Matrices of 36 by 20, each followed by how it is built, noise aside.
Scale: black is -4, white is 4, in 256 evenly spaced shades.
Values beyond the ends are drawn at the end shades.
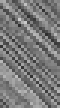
Toeplitz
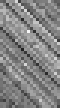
Toeplitz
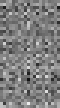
low rank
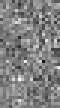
low rank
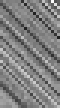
Toeplitz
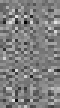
low rank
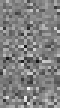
low rank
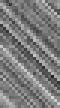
Toeplitz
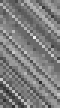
Toeplitz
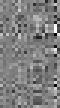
low rank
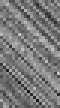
Toeplitz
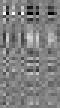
low rank
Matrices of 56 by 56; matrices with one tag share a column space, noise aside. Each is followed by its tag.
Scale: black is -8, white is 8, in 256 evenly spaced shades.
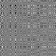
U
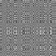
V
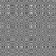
U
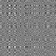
U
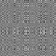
V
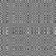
V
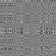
V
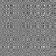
U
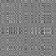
V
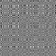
U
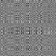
V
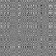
U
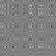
U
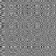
U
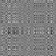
V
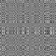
V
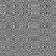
U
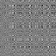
U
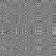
V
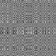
V
